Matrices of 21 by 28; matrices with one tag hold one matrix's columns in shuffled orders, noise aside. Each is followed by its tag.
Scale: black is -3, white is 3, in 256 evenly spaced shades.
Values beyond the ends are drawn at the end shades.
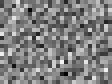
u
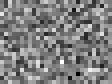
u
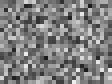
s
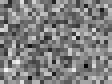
u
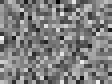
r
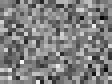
s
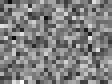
r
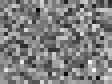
u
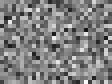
r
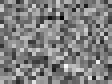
s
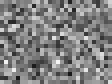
u
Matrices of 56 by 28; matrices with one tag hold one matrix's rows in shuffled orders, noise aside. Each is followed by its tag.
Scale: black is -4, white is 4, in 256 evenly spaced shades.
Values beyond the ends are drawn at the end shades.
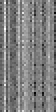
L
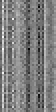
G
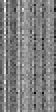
L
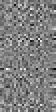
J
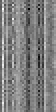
G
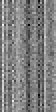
G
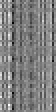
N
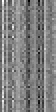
G
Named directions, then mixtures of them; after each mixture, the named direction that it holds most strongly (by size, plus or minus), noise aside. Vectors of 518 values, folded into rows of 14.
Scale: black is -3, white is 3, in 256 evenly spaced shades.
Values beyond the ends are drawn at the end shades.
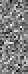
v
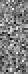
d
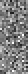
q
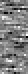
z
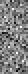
d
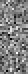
d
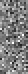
q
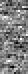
z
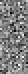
q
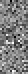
q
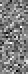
v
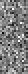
q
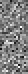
v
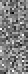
q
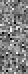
d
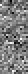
v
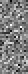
v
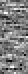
z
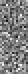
d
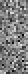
q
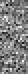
d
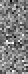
q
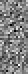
v
